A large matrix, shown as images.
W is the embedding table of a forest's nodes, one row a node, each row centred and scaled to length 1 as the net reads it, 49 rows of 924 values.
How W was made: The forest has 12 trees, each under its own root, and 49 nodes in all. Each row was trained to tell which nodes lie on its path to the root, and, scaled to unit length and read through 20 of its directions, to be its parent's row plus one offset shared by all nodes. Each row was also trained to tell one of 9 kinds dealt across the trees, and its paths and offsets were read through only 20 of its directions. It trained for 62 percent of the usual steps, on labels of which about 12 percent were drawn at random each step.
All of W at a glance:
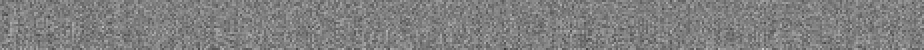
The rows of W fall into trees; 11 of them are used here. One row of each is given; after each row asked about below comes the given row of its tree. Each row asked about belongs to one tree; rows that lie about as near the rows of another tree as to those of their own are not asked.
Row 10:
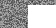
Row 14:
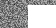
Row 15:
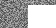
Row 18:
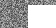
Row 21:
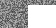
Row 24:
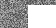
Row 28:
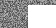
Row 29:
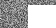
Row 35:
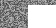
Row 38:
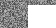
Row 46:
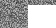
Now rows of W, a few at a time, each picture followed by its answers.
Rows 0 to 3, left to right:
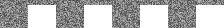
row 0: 46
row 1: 10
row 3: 28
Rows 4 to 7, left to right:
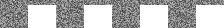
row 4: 24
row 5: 21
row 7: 24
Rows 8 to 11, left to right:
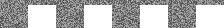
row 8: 29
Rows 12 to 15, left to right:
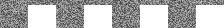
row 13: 21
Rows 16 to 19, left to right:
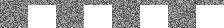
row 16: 35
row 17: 46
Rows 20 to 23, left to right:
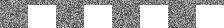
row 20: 29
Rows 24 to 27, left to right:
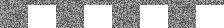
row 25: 10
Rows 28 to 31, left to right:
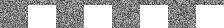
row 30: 29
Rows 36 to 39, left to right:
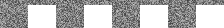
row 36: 24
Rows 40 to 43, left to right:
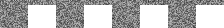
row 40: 21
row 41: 10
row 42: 10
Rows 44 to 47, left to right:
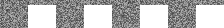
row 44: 28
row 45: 15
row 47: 15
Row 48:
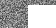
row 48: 21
